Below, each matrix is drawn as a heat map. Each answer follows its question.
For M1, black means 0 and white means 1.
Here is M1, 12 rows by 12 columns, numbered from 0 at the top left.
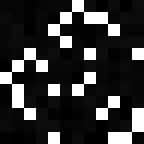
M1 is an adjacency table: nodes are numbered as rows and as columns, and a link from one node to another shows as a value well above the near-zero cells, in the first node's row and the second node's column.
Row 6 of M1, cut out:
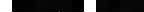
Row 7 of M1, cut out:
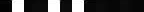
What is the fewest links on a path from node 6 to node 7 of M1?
1
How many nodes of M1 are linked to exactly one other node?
3
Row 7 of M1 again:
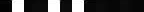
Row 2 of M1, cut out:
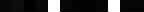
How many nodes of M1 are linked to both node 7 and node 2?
1
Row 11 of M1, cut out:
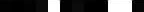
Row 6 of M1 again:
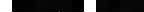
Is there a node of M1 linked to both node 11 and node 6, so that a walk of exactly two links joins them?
no
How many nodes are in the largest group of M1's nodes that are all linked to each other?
2
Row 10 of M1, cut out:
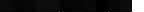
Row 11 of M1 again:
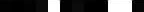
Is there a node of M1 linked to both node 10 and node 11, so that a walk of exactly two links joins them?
no
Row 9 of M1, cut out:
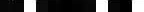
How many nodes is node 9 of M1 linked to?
3
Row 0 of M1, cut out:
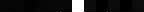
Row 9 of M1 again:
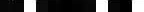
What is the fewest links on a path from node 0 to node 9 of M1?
5
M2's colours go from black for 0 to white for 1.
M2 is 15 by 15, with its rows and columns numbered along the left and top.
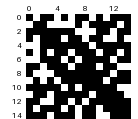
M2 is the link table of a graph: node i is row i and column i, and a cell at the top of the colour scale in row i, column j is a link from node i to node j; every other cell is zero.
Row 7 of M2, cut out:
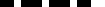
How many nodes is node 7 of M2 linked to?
5
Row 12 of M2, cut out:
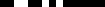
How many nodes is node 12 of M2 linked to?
4
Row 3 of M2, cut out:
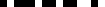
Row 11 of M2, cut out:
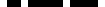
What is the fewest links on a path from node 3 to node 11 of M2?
1
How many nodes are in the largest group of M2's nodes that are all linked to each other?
3
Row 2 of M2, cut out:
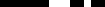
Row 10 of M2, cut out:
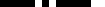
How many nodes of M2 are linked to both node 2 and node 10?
1
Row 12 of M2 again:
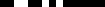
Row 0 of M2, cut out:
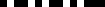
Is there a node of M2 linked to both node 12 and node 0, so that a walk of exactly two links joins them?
yes
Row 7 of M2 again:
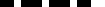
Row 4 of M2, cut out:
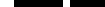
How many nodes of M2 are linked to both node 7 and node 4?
0
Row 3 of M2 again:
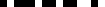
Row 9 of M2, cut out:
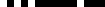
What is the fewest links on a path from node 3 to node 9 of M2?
2
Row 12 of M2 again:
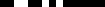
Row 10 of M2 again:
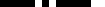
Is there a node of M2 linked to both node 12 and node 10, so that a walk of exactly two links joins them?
no
